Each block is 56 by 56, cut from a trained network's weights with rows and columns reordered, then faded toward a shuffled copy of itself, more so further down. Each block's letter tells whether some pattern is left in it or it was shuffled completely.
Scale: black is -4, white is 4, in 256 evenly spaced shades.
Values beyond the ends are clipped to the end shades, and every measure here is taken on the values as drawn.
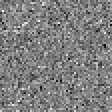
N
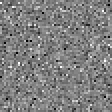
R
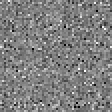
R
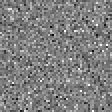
N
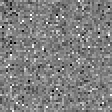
R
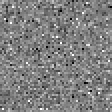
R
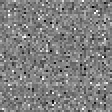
R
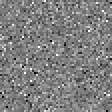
N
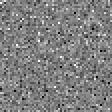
N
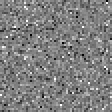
N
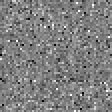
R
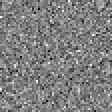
R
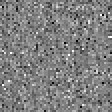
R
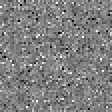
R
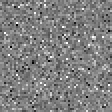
N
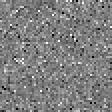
N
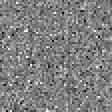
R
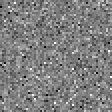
N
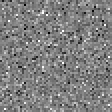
N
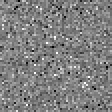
N
